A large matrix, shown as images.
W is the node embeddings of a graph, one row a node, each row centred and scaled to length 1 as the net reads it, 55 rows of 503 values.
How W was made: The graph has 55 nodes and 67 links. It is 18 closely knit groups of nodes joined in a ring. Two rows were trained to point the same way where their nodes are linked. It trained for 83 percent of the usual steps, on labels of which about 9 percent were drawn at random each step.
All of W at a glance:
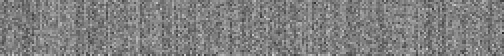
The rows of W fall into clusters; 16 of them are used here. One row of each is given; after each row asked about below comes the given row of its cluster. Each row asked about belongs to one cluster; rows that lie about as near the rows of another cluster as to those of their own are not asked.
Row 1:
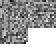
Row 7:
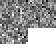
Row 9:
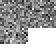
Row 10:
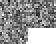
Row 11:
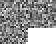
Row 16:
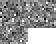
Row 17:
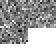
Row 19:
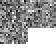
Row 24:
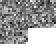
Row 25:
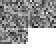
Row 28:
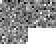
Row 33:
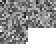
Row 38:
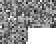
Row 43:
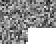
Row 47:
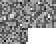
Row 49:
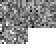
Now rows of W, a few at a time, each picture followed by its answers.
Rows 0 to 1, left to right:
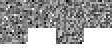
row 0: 17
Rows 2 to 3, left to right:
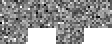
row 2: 11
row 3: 38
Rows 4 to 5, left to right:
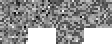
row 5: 24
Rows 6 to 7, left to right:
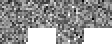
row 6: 17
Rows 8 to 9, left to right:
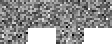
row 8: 19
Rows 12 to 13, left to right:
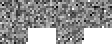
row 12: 38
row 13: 16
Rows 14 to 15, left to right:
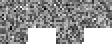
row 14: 47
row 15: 33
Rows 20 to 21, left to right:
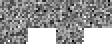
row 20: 1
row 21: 28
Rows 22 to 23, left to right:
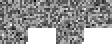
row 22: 43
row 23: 24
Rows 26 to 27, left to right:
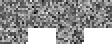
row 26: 25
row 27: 49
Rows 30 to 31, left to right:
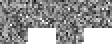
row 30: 10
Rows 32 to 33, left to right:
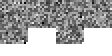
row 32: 43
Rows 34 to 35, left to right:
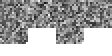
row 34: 47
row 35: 16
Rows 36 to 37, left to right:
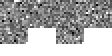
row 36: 11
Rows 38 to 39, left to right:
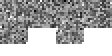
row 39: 9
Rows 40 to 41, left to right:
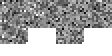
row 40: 49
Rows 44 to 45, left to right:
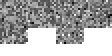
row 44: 24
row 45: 9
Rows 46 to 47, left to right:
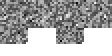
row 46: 33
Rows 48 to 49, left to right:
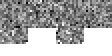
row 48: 7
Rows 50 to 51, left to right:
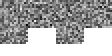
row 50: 1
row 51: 28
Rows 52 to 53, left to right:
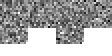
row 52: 25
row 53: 19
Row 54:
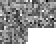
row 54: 10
